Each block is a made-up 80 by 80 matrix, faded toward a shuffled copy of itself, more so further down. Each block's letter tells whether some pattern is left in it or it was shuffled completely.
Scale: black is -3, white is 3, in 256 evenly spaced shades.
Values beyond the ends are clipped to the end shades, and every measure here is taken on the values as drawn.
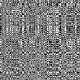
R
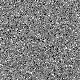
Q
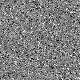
Q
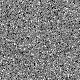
Q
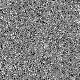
Q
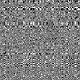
R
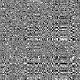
R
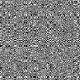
R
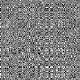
R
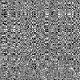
R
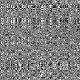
R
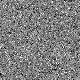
Q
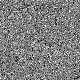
Q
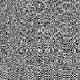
R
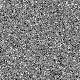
Q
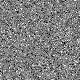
Q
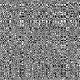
R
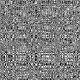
R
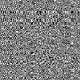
R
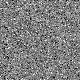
Q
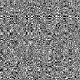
R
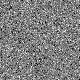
Q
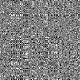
R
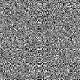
R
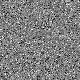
Q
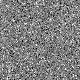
Q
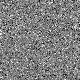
Q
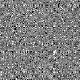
R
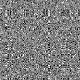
R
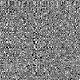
R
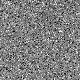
Q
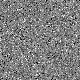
Q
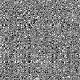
R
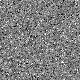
Q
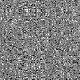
R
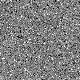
Q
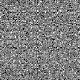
R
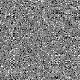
R
